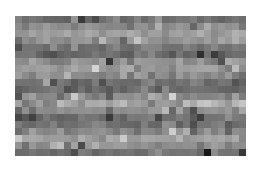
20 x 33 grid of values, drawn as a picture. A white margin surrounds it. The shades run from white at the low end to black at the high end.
Slope: none. Histogram: bell-shaped. Average level on the scale: 50%. Stripes: horizontal, repeating 4 times.
